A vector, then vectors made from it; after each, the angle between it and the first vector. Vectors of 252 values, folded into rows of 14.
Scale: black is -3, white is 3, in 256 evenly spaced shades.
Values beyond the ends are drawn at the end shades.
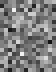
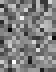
partly aligned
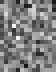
orthogonal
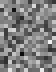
nearly opposite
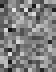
nearly parallel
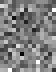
partly opposed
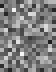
nearly parallel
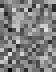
nearly parallel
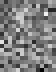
partly aligned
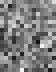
orthogonal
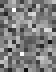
nearly parallel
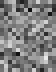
partly aligned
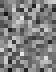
nearly parallel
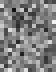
nearly opposite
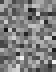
orthogonal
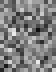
partly opposed
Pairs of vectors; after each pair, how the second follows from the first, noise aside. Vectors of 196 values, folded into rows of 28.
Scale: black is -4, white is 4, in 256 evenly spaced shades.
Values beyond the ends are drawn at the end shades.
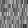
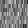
copied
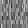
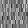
copied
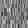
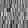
negated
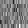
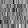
copied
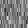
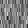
negated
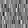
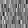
copied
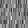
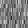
negated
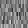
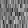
sign-scrambled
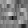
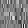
sign-scrambled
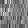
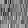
negated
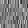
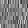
copied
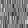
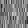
negated
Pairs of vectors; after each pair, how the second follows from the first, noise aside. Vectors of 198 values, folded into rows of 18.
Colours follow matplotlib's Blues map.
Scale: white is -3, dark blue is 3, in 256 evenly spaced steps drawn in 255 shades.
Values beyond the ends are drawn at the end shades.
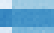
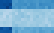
negated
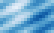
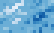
partly zeroed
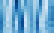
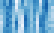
negated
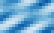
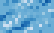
partly zeroed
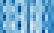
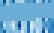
partly zeroed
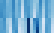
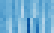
shrunk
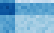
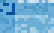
partly zeroed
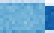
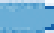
partly zeroed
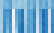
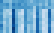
negated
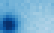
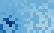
partly zeroed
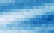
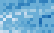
partly zeroed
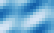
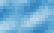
shrunk
